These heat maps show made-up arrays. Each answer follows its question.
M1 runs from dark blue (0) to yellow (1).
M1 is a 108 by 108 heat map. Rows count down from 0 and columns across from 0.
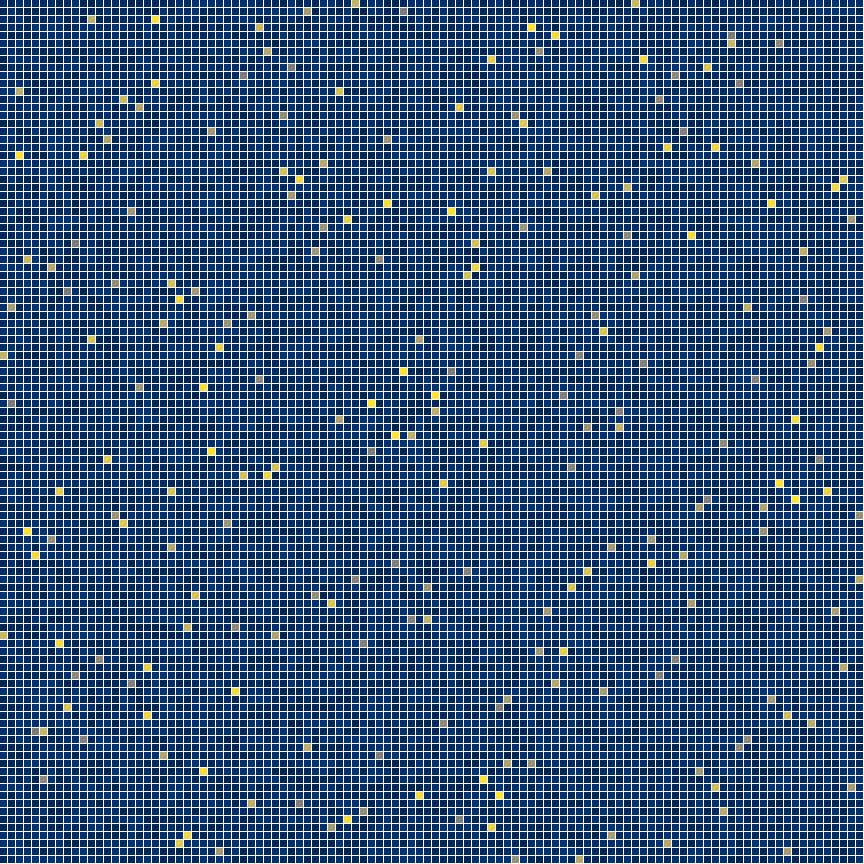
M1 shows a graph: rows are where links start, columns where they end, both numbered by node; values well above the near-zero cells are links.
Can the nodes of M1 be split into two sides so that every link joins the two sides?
yes
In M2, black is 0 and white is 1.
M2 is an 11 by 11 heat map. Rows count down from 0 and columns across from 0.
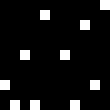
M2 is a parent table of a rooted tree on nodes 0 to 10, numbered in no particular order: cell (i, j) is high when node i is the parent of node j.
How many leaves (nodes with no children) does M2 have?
5
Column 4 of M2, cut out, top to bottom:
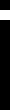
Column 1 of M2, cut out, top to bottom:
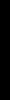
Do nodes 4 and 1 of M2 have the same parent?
no
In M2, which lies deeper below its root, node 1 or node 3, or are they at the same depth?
the same depth
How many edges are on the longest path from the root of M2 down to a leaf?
6
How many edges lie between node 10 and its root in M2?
4
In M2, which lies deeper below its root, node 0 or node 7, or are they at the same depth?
node 7
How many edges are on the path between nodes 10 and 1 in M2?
1
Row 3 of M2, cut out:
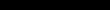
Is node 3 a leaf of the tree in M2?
yes
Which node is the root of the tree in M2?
5
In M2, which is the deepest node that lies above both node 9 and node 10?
8
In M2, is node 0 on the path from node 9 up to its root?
no
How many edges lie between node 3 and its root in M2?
5
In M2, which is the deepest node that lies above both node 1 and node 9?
8
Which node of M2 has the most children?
10
